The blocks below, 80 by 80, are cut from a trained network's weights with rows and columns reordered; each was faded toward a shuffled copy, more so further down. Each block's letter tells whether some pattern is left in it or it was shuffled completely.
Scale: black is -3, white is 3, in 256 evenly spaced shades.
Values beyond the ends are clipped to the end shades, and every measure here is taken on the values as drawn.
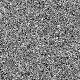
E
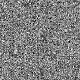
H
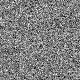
E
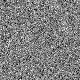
E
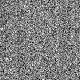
H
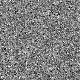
E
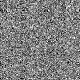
H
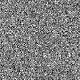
H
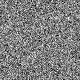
E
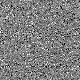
H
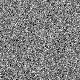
E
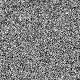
E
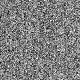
H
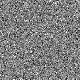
H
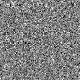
H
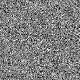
H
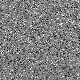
E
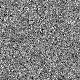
E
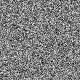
E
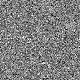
H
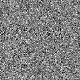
H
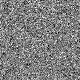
E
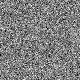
E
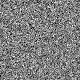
E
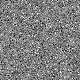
E
